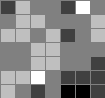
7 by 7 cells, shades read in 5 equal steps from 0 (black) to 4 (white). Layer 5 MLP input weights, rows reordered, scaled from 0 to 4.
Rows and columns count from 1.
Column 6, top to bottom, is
4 2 2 2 2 1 0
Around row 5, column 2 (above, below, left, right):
2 3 2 3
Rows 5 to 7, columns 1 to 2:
2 2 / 3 3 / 3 2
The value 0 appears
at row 7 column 5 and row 7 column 6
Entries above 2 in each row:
2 3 4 2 2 3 1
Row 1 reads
1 3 2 2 1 4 2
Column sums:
16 18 18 17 9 13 13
